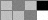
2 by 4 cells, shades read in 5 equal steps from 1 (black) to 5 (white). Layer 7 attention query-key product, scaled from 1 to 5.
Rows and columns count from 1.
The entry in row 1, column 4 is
1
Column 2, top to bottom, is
3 4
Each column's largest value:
4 4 4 5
